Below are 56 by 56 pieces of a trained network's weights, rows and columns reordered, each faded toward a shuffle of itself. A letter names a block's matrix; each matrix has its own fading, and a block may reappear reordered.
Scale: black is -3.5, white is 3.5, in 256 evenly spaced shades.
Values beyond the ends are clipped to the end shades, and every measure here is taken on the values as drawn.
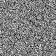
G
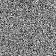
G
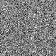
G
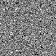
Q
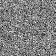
G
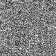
G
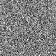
Q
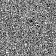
G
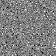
Q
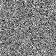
G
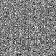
G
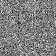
G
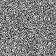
G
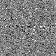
Q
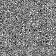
G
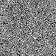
Q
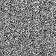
G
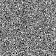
G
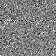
Q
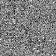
Q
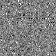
Q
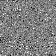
Q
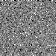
Q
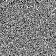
G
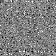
Q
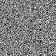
Q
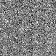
G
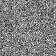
G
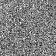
G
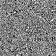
Q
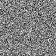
Q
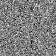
Q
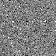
Q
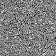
Q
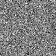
G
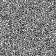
G
